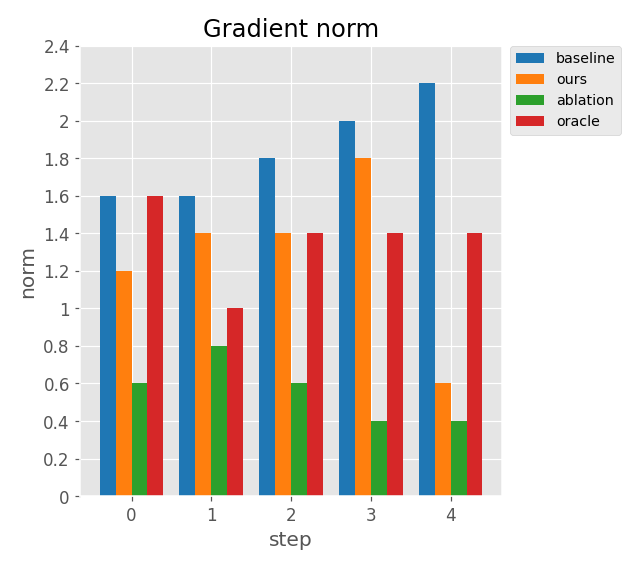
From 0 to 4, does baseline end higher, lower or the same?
higher
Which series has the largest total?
baseline
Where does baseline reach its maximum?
4
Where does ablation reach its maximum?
1
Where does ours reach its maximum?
3
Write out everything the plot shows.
Title: Gradient norm
x-axis: step, ticks 0 1 2 3 4
y-axis: norm, ticks 0 0.2 0.4 0.6 0.8 1 1.2 1.4 1.6 1.8 2 2.2 2.4
Legend: baseline, ours, ablation, oracle
Values:
baseline: 1.6 1.6 1.8 2 2.2
ours: 1.2 1.4 1.4 1.8 0.6
ablation: 0.6 0.8 0.6 0.4 0.4
oracle: 1.6 1 1.4 1.4 1.4
